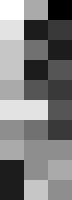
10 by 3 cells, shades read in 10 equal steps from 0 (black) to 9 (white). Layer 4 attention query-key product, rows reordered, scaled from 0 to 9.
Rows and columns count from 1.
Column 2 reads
6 1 4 1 3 8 4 5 5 7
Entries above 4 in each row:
2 1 1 1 1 2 1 3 2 2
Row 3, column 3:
1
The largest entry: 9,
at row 1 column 1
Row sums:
15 11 12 11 11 19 11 16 12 13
